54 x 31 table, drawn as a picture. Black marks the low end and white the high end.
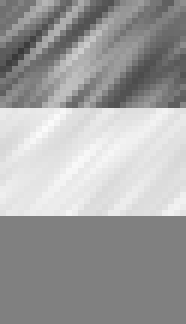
The table splits into 3 rows of 1 panel. Panel 1,1: middling, slanting up to the right, strong in contrast. Panel 2,1: very high, slanting up to the right, faint in contrast. Panel 3,1: middling, flat.
